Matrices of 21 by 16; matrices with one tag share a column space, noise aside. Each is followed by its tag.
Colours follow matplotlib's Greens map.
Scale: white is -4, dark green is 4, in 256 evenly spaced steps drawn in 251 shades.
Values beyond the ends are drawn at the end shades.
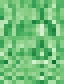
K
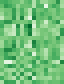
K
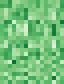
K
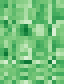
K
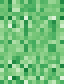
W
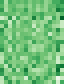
W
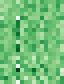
W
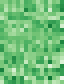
W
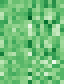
K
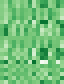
K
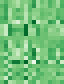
K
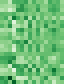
W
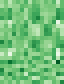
K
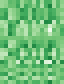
K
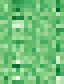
W
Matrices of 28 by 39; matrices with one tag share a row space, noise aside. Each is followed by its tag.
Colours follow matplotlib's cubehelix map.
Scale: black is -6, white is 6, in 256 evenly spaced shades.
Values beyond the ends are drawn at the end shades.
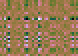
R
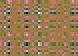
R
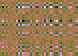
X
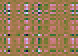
R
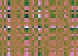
R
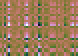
R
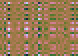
R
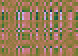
X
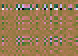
X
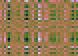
R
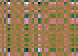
R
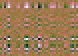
R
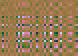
X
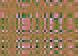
X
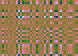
X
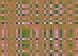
X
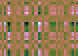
R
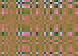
X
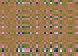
X
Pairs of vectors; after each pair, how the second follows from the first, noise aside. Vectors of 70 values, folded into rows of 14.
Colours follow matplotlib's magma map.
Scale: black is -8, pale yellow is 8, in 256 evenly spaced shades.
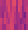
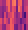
scaled up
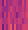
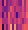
scaled up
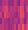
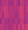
shrunk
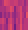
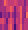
scaled up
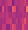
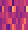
scaled up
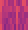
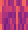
scaled up
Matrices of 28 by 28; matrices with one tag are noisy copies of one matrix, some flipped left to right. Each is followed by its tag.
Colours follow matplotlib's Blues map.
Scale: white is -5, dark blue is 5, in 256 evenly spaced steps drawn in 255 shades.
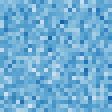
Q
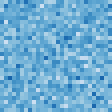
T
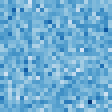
Q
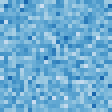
T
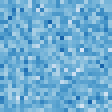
Q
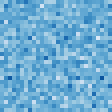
T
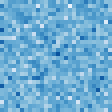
T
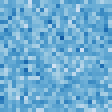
Q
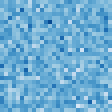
Q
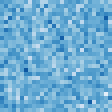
Q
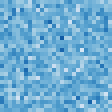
Q
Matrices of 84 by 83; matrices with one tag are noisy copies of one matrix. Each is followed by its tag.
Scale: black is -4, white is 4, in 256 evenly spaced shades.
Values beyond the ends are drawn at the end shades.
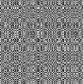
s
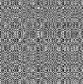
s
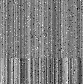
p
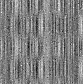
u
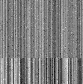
p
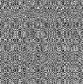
s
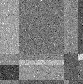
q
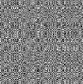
s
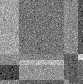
q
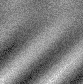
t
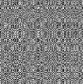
s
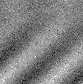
t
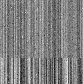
p
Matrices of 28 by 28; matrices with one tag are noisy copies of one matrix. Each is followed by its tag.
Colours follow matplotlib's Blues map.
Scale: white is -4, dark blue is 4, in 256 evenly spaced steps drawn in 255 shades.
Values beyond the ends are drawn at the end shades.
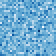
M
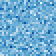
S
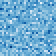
S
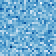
S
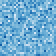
M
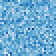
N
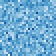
N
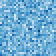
M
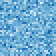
S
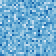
M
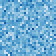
N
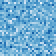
S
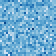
N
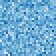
N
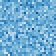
N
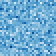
S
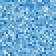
N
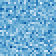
S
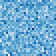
N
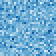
S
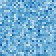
M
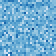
N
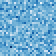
S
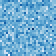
N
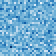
S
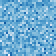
N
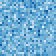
M
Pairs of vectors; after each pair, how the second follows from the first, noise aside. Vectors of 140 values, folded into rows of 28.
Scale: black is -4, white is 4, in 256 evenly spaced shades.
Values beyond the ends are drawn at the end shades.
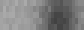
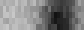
scaled up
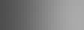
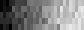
scaled up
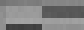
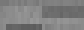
shrunk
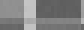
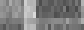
copied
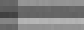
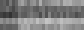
copied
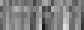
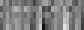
copied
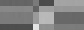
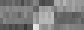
copied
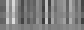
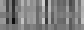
negated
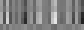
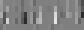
partly zeroed
